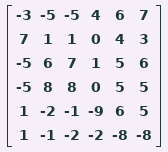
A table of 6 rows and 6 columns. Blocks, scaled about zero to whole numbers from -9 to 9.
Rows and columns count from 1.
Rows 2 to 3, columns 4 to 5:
0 4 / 1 5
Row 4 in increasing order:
-5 0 5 5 8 8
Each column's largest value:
7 8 8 4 6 7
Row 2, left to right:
7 1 1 0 4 3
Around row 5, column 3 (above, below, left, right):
8 -2 -2 -9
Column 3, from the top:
-5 1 7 8 -1 -2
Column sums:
-4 7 8 -6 18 18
